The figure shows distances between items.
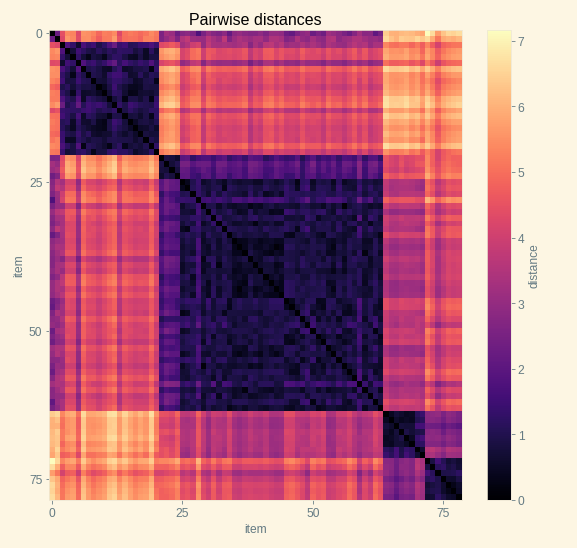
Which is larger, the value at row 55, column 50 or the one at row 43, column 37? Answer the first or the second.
the first
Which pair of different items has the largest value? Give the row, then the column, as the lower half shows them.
72, 0
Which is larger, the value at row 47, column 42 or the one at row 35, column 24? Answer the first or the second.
the second
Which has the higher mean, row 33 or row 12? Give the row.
12
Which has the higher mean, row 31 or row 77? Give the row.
77
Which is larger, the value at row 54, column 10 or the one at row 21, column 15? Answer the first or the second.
the second
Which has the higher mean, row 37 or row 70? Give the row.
70
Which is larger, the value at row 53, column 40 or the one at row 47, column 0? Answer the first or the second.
the second
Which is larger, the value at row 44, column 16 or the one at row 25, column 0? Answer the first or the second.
the first
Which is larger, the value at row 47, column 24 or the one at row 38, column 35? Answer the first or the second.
the first
